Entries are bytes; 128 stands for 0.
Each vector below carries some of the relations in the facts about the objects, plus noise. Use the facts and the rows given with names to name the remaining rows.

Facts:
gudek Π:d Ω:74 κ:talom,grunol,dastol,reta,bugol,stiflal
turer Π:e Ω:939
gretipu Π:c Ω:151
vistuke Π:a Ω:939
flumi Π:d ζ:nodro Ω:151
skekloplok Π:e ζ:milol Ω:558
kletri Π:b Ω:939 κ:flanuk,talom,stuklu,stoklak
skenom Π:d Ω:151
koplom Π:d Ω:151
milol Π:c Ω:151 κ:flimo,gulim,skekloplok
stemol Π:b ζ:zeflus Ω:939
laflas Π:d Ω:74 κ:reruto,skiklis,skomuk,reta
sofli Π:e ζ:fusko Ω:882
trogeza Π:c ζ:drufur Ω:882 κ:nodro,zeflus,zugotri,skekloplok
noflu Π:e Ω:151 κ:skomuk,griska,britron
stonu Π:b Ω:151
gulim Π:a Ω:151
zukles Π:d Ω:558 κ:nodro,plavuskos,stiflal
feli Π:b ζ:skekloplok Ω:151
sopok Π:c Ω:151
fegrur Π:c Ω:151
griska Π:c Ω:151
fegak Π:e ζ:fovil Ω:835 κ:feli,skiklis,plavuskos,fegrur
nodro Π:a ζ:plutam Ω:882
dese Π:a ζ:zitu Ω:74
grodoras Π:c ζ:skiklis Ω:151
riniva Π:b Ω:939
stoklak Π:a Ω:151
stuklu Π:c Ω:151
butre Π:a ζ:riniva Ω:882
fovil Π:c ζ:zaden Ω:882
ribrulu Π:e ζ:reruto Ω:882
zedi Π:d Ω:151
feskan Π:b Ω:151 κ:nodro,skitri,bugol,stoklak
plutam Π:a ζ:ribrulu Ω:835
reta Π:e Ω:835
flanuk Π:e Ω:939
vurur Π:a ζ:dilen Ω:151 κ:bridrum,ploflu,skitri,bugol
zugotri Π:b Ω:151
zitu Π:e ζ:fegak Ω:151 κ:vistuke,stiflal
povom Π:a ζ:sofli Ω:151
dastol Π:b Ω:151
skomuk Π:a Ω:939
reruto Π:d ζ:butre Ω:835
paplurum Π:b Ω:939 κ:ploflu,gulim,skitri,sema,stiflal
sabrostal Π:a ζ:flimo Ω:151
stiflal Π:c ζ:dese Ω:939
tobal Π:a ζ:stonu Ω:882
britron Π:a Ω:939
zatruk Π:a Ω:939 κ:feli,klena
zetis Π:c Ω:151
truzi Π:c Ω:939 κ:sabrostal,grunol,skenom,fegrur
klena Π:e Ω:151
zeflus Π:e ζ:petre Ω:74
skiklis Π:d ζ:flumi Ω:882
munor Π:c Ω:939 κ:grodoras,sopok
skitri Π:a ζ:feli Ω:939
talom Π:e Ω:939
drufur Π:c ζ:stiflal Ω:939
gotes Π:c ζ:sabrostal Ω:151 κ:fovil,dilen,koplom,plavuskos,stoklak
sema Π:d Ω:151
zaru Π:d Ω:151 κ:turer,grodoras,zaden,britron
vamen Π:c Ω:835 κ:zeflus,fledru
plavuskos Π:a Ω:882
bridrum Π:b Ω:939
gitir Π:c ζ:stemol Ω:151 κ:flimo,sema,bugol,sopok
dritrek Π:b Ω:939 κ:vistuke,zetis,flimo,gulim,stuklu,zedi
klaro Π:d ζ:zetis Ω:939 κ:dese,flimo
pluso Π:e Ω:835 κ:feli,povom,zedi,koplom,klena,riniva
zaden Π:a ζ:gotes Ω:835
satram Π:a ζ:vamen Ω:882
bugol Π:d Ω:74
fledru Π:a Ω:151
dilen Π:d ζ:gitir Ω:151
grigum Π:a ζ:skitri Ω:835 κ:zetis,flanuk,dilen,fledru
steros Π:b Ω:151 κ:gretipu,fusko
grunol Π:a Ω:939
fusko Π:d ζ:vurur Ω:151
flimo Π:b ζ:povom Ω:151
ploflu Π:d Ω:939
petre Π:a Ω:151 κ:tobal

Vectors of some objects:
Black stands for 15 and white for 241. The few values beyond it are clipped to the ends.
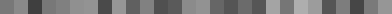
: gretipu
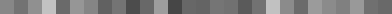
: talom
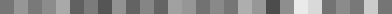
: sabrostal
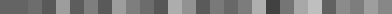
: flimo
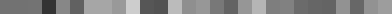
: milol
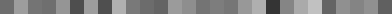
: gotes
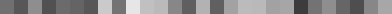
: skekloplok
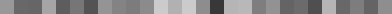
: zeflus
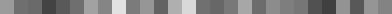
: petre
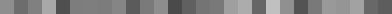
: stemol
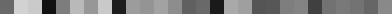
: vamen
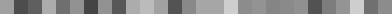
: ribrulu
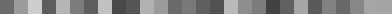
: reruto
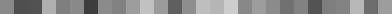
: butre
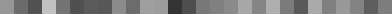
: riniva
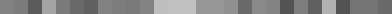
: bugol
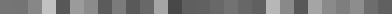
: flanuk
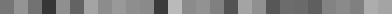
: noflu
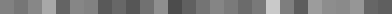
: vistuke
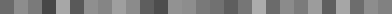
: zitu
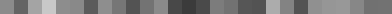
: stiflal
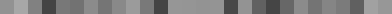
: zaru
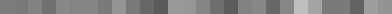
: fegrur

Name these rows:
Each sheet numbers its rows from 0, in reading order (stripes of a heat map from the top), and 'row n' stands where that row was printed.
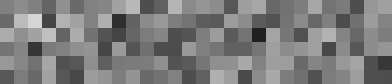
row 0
feli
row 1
reta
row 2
turer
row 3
fusko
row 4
zatruk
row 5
klaro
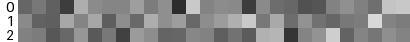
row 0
griska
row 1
sofli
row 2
povom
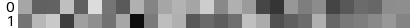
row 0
tobal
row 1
plutam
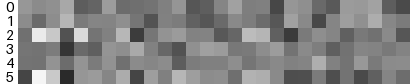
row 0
munor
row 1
skomuk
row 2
fegak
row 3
gitir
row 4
flumi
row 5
grigum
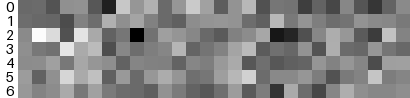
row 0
dese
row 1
vurur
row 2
zaden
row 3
fovil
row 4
grodoras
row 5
skiklis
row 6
britron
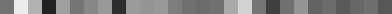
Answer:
pluso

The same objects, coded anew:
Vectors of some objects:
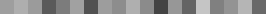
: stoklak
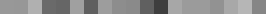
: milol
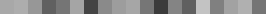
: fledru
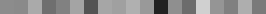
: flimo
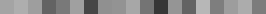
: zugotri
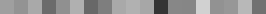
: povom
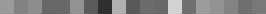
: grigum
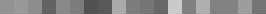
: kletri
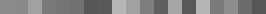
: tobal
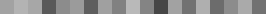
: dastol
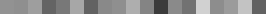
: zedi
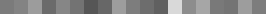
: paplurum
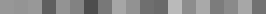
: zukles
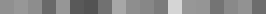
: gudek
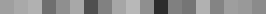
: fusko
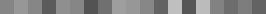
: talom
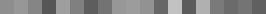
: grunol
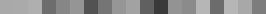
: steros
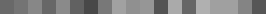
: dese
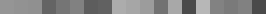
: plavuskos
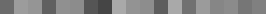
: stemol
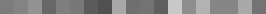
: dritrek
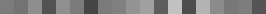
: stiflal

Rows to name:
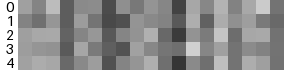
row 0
zitu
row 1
drufur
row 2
stonu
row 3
truzi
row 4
gretipu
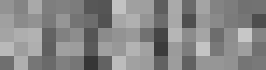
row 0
sofli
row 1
skiklis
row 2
feskan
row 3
sabrostal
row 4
zeflus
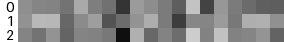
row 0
reruto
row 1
petre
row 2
pluso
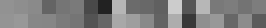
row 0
vamen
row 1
nodro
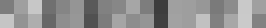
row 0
gitir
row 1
gotes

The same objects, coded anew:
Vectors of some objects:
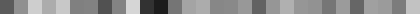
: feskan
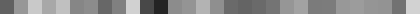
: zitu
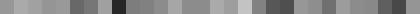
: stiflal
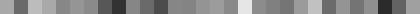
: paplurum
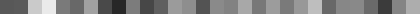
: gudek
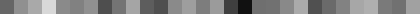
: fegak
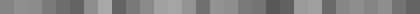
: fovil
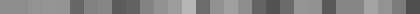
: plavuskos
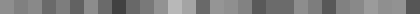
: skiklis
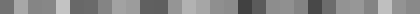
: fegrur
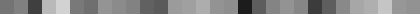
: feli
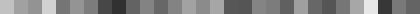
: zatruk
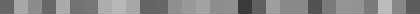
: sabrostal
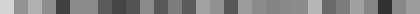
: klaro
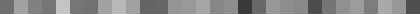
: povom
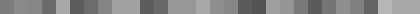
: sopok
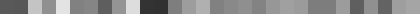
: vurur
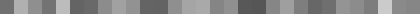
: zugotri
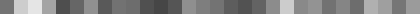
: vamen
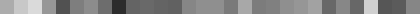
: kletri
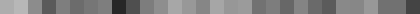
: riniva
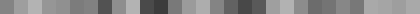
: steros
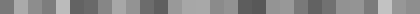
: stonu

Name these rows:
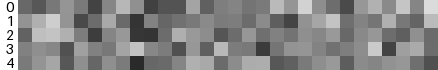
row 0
skekloplok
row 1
trogeza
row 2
zeflus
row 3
flimo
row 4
nodro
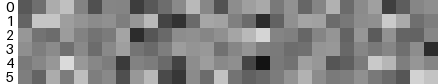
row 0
bugol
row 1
gotes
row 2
skitri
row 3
sofli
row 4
pluso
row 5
gitir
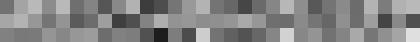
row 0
petre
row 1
stemol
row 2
milol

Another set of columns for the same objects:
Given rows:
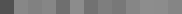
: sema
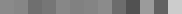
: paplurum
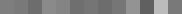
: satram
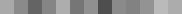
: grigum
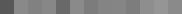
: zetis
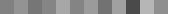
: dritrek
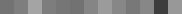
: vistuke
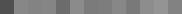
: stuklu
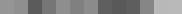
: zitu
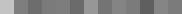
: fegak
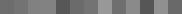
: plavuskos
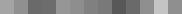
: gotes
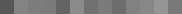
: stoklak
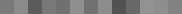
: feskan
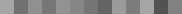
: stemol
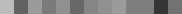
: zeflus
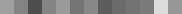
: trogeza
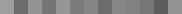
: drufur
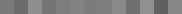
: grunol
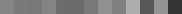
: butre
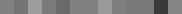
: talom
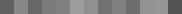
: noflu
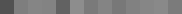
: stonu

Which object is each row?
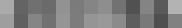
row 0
gudek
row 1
laflas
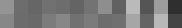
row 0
nodro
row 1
skiklis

